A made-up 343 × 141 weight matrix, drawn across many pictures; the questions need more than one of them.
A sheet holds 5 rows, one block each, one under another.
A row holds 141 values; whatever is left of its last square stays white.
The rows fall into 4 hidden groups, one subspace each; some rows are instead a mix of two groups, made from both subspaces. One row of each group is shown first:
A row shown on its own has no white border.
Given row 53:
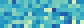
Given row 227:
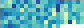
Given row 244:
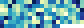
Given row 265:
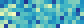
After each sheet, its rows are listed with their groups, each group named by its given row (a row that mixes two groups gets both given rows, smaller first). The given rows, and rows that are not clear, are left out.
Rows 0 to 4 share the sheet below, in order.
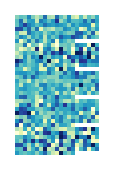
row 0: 265
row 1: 53 and 227
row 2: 244 and 265
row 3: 265
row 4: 53
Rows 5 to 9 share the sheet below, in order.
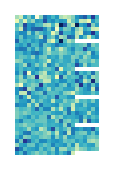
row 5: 53
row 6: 53
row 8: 227
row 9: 265
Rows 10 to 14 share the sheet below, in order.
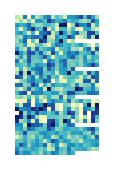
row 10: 53
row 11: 244
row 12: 227 and 265
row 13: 227 and 244
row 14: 244
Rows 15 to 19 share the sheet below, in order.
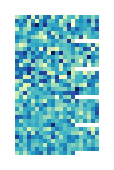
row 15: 227
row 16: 227
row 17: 265
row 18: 244
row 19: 244
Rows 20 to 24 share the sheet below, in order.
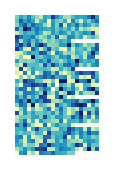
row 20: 53 and 265
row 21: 265
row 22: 53
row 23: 244
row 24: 53
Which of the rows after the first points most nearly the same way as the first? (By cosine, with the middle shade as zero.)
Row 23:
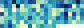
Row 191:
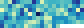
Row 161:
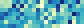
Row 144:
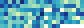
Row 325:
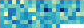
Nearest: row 191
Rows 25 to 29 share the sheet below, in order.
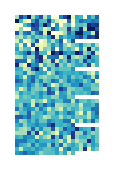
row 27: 244
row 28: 244
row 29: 227
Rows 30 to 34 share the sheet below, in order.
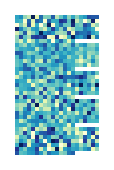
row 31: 227
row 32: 244 and 265
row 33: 227
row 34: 244
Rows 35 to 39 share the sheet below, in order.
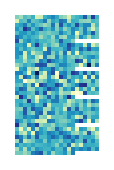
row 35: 53 and 265
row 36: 53
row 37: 53 and 265
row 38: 53
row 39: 244 and 265
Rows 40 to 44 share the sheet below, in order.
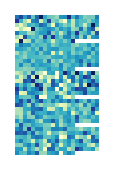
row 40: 265
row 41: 227
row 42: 227
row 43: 53 and 265
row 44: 53
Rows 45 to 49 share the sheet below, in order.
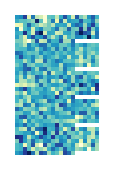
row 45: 227
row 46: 227
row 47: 227 and 265
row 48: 265
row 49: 227
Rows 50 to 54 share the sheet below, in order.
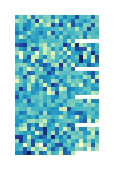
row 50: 227
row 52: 244
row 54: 227
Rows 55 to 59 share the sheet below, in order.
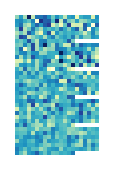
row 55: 227
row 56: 53 and 244
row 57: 53
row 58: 244
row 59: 53 and 244
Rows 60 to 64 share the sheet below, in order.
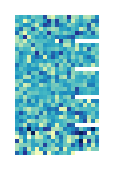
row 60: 53 and 265
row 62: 265
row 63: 53
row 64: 244
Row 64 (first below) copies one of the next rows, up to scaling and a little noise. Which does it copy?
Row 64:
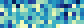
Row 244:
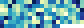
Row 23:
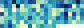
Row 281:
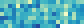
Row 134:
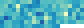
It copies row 23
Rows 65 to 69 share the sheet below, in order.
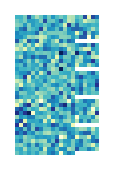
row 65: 53
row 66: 53
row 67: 227 and 244
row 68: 265
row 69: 53
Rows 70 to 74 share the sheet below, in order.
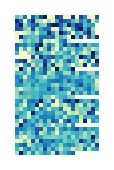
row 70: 244
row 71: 265
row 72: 244
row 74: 265
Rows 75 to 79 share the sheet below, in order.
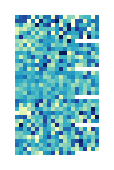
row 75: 227
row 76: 53
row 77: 53
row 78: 265
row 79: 53 and 244
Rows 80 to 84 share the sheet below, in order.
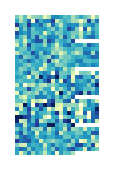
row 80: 244
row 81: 227
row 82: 227 and 265
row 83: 244
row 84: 265
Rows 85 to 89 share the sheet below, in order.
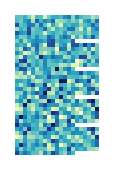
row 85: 244
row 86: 265
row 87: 53
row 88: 244
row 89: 244
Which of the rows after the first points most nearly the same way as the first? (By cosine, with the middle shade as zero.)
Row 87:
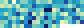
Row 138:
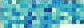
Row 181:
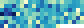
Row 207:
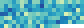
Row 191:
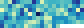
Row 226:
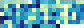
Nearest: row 138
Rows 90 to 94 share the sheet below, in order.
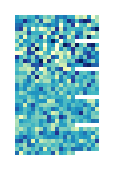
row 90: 53 and 265
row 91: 227
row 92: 227
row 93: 244
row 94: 265
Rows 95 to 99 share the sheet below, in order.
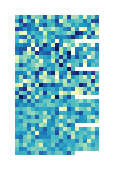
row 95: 265
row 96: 227
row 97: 265
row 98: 53
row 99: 227
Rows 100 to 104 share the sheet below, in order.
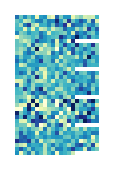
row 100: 227 and 265
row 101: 227
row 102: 227
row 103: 227
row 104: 265
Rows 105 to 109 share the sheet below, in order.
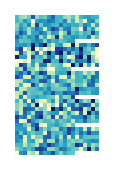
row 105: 244
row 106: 244
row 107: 265
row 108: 227
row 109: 53
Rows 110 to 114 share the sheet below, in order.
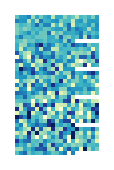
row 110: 227
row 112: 244 and 265
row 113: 244
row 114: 227
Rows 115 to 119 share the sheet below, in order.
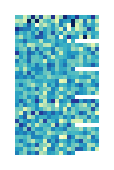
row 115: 227
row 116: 244
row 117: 53
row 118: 265
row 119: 53
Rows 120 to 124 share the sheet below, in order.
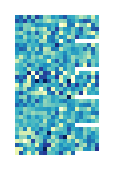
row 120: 53
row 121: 53 and 227
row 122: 227
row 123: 53
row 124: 53 and 265
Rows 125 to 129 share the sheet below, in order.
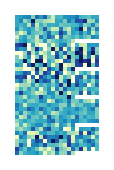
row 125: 244
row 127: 227
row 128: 244 and 265
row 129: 227 and 244
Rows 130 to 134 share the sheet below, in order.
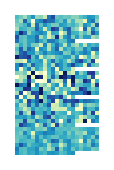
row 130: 244
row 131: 265
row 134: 244
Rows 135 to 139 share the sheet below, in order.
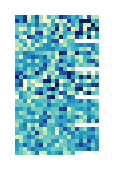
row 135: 53 and 227
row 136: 53
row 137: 53
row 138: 53
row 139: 227
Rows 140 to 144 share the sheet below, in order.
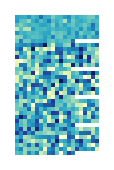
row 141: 244
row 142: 53 and 244
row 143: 244
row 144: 53
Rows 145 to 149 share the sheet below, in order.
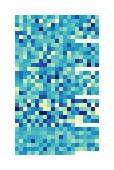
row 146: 53 and 227
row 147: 227
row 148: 244 and 265
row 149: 53 and 265
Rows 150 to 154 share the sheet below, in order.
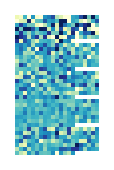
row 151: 227
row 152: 265
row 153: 53
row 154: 265
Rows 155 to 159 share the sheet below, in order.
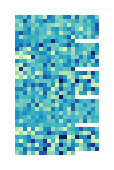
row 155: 244
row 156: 265
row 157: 53
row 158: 227
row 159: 53
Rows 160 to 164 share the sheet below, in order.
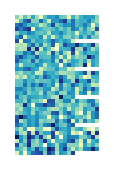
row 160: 265
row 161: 227
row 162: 53
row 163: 244
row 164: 244
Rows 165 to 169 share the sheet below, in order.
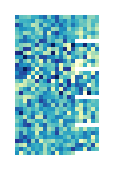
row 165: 227
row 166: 227 and 265
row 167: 227
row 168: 227
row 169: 265
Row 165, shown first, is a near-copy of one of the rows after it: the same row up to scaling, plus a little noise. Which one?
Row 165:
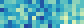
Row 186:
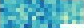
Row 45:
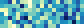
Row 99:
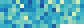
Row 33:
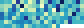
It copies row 186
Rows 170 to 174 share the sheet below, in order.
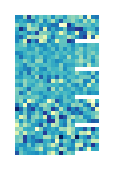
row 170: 53
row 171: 227
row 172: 227
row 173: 244
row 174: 53
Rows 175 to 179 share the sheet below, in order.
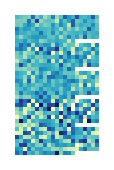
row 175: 227
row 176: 227
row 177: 227 and 244
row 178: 227
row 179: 265
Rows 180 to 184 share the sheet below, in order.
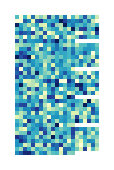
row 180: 265
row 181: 265
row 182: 53
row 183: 53
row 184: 227
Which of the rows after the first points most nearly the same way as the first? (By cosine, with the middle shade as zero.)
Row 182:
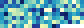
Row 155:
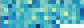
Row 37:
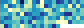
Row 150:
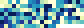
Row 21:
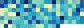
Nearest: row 37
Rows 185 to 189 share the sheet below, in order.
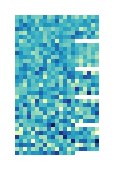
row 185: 265
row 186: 227
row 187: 53
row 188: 53 and 244
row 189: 265
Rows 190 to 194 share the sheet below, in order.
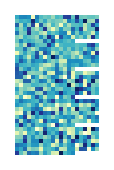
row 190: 244
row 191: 227 and 244
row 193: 53 and 265
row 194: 53
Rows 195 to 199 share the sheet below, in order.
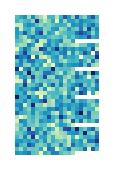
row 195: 227
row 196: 244 and 265
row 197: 53 and 244
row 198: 244
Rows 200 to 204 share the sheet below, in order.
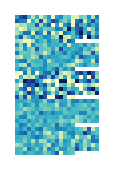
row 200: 227
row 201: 227 and 265
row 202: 53
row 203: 265
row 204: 53
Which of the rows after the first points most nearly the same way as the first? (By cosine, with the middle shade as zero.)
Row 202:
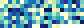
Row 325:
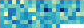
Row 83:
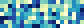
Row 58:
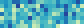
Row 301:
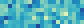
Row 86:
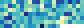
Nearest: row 325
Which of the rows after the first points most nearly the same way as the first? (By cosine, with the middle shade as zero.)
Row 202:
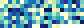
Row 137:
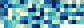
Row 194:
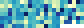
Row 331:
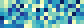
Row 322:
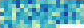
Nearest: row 194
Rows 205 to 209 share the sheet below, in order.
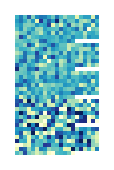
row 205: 227
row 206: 53 and 244
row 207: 265
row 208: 53
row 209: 244
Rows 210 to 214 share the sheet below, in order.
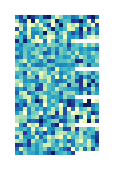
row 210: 244
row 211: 53 and 265
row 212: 227
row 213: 53
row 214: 244
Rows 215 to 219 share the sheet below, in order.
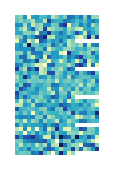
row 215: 53
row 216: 53
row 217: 244 and 265
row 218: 265
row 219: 53 and 244
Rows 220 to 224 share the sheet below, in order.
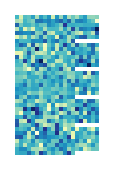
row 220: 265
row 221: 227
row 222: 53
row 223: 53 and 227
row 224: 227
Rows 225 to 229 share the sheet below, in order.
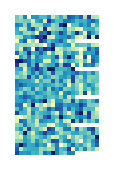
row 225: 53
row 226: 244
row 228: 244
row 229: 244
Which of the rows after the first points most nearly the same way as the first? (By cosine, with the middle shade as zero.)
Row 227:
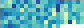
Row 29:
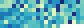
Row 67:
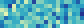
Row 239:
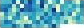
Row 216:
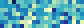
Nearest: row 29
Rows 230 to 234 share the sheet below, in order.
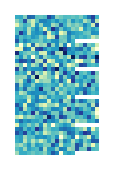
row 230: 244
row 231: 265
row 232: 227
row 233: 244 and 265
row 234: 53
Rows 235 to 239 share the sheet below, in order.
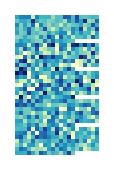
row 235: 244
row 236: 265
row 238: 53
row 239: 227
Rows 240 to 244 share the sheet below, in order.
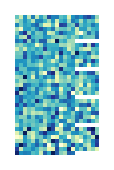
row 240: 53 and 265
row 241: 53
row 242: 244 and 265
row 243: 53
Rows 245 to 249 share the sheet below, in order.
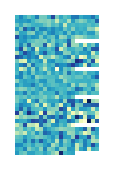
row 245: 265
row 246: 265
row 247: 265
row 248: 53 and 265
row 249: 53
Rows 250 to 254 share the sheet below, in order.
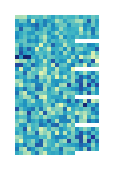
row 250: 227 and 244
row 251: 265
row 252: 227
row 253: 53 and 244
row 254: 227
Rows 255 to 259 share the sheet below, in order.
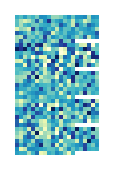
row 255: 53 and 265
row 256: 53
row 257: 227
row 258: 227
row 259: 227
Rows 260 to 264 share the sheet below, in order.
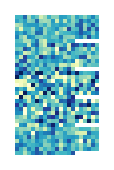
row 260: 227
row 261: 265
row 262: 265
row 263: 53
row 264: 244
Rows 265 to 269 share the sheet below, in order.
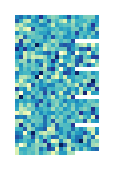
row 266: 53
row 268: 265
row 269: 244
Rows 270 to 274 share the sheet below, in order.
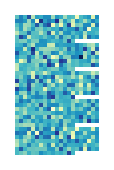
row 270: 227
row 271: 244
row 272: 244
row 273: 227
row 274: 227
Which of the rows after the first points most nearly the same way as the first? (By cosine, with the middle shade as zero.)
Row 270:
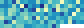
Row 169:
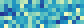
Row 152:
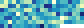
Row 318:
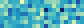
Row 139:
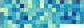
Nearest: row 169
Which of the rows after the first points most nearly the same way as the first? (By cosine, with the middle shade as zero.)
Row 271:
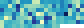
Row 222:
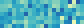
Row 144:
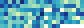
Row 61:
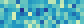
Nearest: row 144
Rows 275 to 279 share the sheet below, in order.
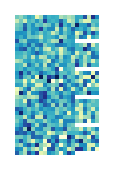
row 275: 53
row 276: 53
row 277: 227
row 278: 227
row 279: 53
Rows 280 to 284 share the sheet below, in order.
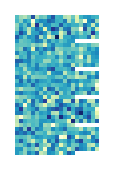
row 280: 244
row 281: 244
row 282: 244 and 265
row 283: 244
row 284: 53
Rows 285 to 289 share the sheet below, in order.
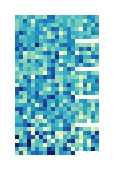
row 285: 244
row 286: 53
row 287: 244
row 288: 227
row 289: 244
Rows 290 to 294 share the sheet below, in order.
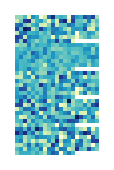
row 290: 265
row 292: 53 and 265
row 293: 265
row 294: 53
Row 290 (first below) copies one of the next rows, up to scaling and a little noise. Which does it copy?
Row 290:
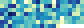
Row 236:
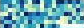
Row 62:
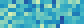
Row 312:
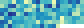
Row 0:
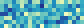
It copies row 312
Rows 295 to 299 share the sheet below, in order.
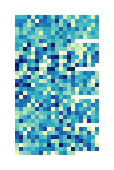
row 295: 227
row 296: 53 and 244
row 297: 265
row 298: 227
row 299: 244
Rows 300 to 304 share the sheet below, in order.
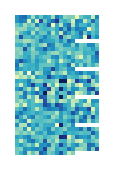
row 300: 227
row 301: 244
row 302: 53
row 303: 53 and 265
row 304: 53
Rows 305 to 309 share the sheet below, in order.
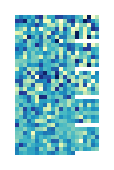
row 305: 53
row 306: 53
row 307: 227
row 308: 53
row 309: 244
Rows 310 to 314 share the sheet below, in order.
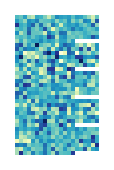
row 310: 244
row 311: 53
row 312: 265
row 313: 53 and 227
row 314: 265
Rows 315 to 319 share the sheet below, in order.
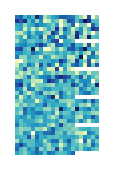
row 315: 53
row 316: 53 and 244
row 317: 53 and 265
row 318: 53
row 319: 244
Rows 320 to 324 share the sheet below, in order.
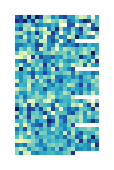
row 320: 53
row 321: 265
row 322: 244
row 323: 244
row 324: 227 and 265
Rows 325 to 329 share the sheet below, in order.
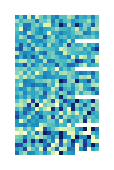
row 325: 53 and 227
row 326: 265
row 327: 53
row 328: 227
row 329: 53
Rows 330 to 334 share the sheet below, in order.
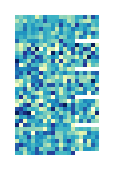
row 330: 53
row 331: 227
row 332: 53 and 265
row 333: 265
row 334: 244
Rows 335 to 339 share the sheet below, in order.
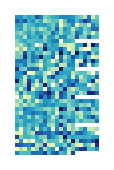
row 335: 53
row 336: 53
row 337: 227 and 244
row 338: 53
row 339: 265
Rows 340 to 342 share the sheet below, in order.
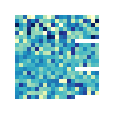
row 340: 244
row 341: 227
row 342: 53
